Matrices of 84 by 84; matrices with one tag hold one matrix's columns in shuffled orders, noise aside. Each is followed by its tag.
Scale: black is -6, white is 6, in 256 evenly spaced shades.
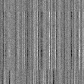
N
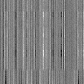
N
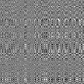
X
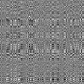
X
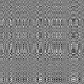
X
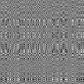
X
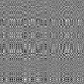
X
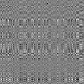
X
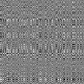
X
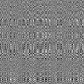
X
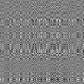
X
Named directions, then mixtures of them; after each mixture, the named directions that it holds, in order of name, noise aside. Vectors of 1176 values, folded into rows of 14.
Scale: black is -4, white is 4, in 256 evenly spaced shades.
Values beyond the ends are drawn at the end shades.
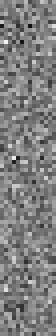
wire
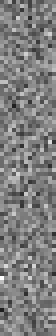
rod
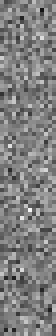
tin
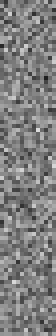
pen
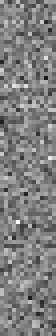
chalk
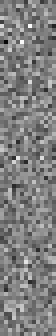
wire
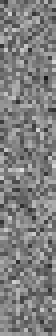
pen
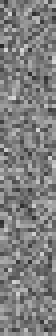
pen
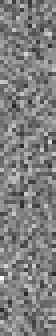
rod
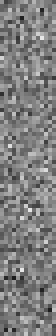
tin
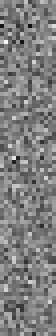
wire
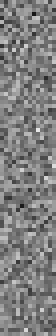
pen, wire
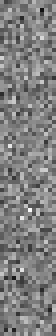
tin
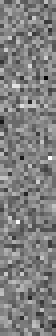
chalk, pen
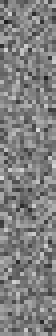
pen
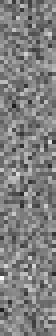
rod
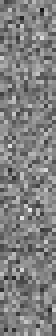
tin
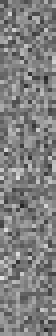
pen, rod
